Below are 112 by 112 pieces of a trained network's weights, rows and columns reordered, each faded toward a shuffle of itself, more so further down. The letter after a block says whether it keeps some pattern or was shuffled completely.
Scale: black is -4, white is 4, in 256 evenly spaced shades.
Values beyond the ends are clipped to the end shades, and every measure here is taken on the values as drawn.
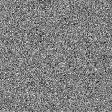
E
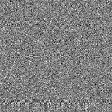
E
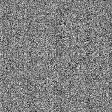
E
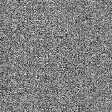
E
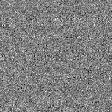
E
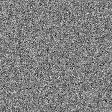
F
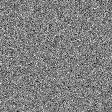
F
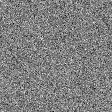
F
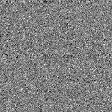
E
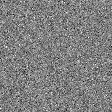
F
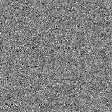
E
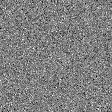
F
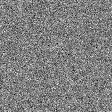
F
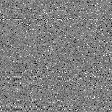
E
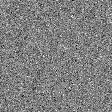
F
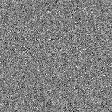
E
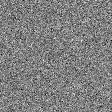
F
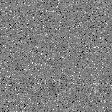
E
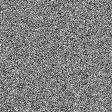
F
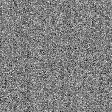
E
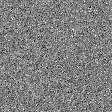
F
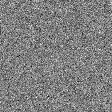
F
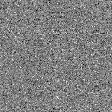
E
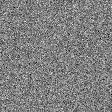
F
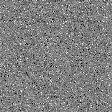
E
